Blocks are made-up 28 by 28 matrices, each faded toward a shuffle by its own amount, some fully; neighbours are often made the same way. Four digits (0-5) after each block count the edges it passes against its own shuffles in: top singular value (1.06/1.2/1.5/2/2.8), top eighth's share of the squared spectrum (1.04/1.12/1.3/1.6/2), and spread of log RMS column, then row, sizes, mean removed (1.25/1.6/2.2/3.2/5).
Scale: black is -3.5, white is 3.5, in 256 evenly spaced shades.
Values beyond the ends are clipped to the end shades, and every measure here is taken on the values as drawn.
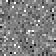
0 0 0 0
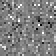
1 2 1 0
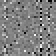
3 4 2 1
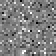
1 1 1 0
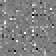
2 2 1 0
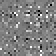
3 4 2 2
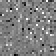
1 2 0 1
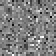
2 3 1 0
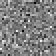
0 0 0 0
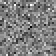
2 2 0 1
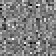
3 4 2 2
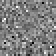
1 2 0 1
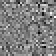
3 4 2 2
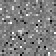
0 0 0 0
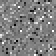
0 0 0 0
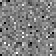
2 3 1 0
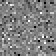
0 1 1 0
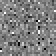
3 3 1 0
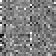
3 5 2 1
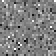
0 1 0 0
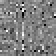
3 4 1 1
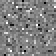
0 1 0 0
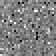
0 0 0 0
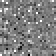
2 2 1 0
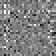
3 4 2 1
